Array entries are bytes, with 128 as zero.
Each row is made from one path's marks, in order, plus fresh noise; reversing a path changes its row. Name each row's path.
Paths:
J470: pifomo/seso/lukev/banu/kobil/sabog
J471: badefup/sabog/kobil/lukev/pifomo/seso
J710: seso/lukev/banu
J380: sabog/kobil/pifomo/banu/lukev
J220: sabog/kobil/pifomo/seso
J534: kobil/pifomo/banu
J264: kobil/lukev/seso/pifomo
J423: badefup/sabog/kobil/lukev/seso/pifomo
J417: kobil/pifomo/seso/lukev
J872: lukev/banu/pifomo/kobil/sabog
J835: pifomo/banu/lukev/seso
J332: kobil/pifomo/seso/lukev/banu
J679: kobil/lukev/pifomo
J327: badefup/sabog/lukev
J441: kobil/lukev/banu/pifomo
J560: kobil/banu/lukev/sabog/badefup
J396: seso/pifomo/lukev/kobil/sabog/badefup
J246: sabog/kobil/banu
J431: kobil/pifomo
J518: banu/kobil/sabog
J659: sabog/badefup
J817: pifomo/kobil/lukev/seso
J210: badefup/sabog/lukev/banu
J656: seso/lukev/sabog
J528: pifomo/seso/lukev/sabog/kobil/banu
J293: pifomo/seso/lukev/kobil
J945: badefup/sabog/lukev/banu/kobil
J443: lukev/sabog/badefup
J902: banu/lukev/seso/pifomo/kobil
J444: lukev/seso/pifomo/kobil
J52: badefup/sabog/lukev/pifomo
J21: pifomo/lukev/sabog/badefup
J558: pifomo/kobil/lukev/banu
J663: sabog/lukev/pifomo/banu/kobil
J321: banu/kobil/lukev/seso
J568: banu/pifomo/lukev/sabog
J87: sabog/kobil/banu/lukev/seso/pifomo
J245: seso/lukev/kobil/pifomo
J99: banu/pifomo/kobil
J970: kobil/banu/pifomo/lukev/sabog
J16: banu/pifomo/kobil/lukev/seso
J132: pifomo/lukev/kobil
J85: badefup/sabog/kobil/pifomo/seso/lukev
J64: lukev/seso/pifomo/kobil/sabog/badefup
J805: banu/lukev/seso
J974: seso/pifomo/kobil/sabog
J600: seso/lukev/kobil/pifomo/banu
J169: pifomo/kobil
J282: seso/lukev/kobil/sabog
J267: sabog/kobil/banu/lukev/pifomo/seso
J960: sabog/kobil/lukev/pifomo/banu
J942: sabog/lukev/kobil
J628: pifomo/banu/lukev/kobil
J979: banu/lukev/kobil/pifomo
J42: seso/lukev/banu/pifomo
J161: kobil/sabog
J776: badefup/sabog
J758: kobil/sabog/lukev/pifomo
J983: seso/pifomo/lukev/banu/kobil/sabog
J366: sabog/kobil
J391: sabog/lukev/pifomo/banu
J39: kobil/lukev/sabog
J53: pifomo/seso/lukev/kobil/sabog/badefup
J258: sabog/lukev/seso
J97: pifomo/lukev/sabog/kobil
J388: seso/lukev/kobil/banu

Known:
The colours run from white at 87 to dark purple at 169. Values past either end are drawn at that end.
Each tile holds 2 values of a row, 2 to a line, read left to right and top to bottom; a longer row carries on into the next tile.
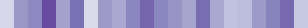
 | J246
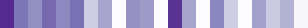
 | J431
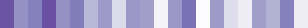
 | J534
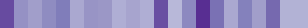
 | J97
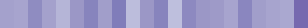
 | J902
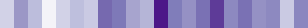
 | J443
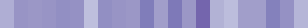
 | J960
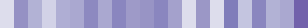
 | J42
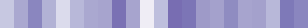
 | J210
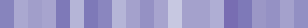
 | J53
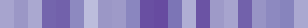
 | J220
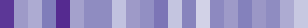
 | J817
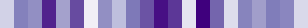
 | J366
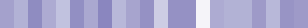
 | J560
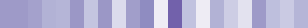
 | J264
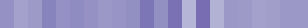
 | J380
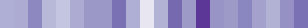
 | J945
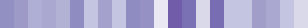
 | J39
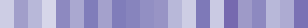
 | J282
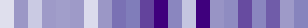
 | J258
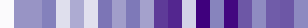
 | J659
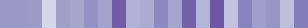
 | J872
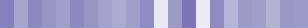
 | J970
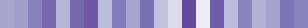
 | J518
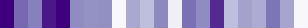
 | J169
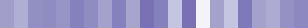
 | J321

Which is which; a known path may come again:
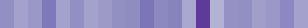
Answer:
J380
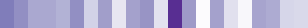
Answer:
J679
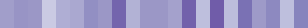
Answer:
J872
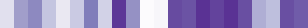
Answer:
J776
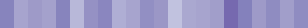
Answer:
J53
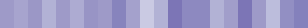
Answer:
J471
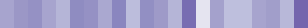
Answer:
J979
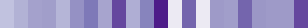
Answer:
J805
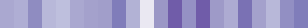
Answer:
J945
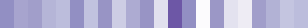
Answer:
J441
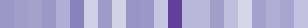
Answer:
J758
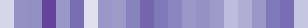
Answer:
J246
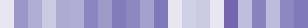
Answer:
J710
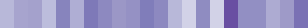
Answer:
J396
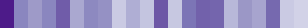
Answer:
J132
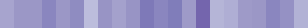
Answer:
J960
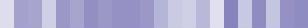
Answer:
J388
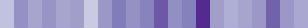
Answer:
J391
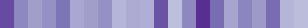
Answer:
J97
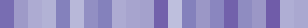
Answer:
J21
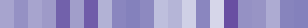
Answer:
J974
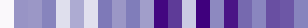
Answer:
J659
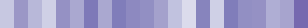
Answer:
J282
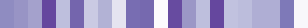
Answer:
J161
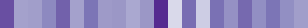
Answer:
J835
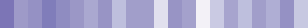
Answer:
J332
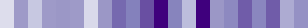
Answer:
J258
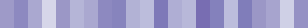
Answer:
J444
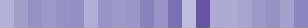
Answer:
J87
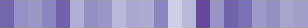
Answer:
J293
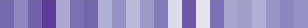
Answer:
J99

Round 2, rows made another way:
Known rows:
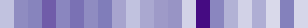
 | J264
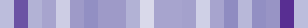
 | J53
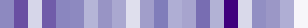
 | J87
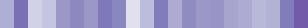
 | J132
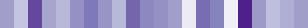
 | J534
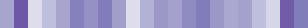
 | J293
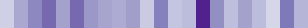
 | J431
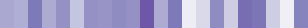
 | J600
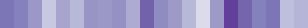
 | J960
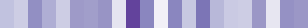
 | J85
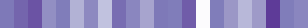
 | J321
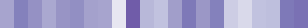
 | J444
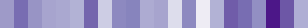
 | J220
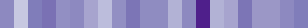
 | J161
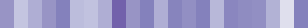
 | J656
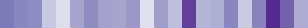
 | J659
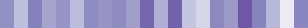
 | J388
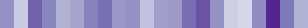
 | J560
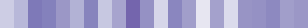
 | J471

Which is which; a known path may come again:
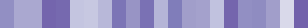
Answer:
J282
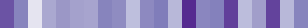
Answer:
J663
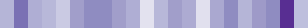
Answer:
J53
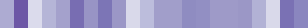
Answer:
J293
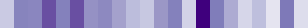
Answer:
J264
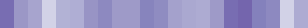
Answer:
J391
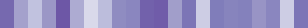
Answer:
J568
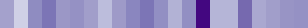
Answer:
J161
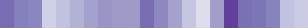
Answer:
J960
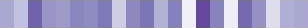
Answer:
J332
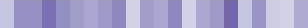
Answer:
J245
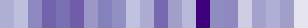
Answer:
J441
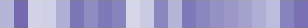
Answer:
J132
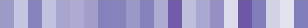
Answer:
J710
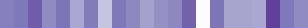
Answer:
J321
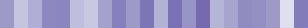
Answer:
J656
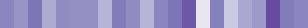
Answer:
J805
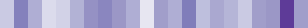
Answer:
J21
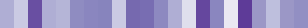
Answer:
J534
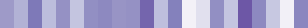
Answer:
J600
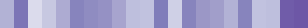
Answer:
J169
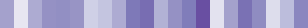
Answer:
J776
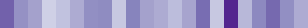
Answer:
J380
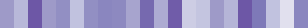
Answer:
J388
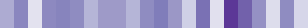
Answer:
J470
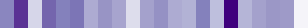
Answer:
J87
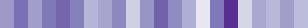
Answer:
J979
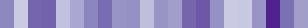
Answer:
J560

